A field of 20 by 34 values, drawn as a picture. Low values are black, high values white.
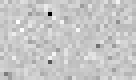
No overall slope runs across the table. The halves do not mirror each other. On average the colour sits 80% of the way up the scale. Most values sit high, with a long tail of low ones. The texture is fine-grained noise.
